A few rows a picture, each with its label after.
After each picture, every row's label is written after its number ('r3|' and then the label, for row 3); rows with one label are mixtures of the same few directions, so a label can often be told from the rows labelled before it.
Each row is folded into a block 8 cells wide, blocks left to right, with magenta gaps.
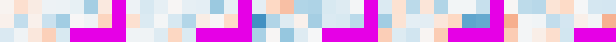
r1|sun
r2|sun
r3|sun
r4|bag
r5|sun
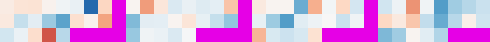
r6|sun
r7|sun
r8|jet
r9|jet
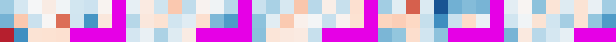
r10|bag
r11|bag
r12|jet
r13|jet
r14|bag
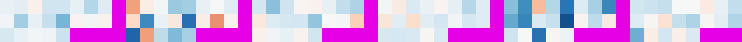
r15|sun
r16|bag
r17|sun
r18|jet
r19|sun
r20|bag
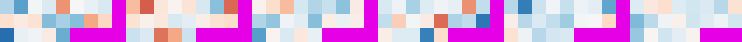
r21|bag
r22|sun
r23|sun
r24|sun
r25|sun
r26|sun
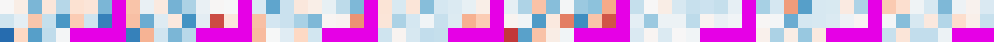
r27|bag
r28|bag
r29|sun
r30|bag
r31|bag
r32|sun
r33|jet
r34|bag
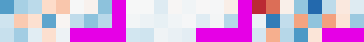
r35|bag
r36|sun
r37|bag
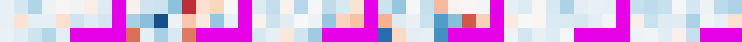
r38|sun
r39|jet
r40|bag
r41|bag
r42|jet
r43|sun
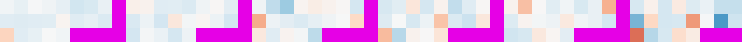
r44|bag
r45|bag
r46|sun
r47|bag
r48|sun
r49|bag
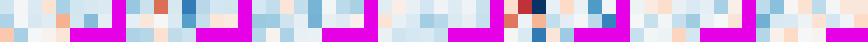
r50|bag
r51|jet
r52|sun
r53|jet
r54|jet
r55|sun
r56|jet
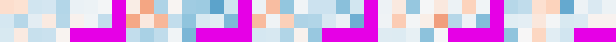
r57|bag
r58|jet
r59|jet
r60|sun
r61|jet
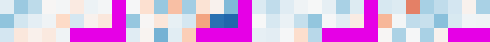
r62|jet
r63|bag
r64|sun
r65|jet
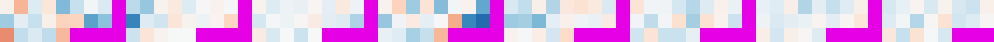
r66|bag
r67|jet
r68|sun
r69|bag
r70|jet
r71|bag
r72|bag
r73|bag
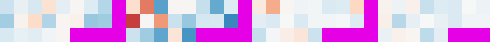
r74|bag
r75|jet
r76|sun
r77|bag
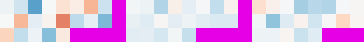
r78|sun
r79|jet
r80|bag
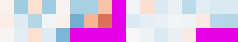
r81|bag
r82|bag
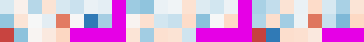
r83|bag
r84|bag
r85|bag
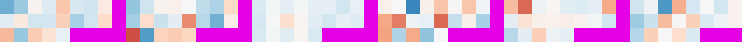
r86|bag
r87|bag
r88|jet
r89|sun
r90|sun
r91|jet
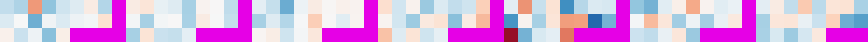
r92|jet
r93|bag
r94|jet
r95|bag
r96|bag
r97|bag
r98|bag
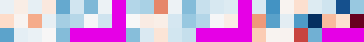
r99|jet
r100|jet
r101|sun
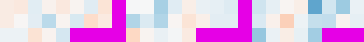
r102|sun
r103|jet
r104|jet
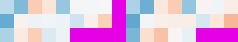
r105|jet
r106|jet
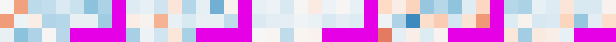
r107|jet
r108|jet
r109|jet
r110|bag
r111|bag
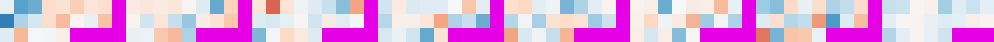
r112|jet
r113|sun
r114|sun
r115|sun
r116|bag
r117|sun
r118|bag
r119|jet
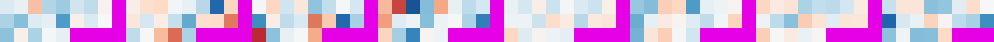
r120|sun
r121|sun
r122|bag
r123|jet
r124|bag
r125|jet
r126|bag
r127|sun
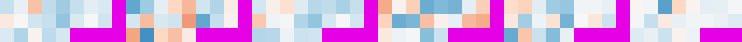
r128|jet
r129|bag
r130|jet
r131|bag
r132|bag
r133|jet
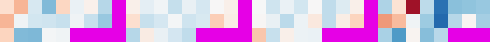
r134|jet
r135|bag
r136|bag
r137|jet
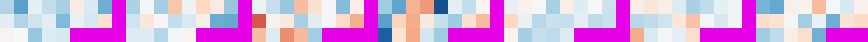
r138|sun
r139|bag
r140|sun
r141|jet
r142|jet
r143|bag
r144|bag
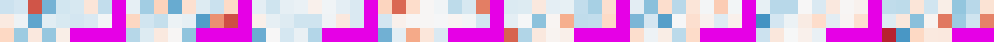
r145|jet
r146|bag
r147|bag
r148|sun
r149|bag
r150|jet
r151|jet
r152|bag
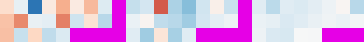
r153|sun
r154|jet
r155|sun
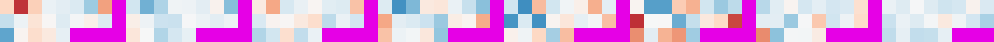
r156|sun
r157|sun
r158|sun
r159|sun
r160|jet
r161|sun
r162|bag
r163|sun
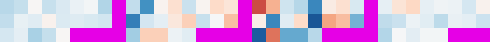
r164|sun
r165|jet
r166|bag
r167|sun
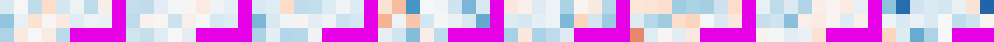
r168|jet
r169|bag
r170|sun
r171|jet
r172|bag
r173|bag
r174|jet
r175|sun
